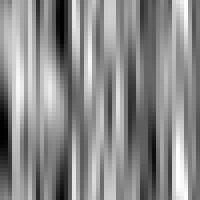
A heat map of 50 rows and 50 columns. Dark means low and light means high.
Ninth with the lowest average: bottom left. Grain: streaks running down. Histogram: bell-shaped. Slope: none.
